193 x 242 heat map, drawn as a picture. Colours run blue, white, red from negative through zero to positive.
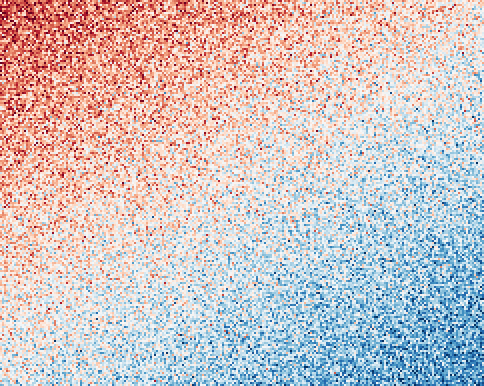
Ninth with the highest average: top left. Slope: up to the top left. Mirror symmetry: none. Odd rows or columns: none. Ninth with the lowest average: bottom right.
